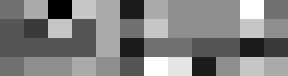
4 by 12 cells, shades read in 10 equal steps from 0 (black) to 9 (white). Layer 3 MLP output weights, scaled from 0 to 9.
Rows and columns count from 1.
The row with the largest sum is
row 4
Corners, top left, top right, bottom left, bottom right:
4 4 4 6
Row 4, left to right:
4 5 5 6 5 3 9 8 1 5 7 6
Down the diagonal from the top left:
4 2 3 6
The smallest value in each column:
3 2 0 3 5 1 4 4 1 3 1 2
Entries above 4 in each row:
8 8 1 9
